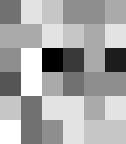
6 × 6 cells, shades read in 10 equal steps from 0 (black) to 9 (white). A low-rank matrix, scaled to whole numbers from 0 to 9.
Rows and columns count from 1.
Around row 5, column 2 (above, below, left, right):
9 4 7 8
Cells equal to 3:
1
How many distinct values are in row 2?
3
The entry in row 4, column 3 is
6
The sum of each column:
34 40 34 34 35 35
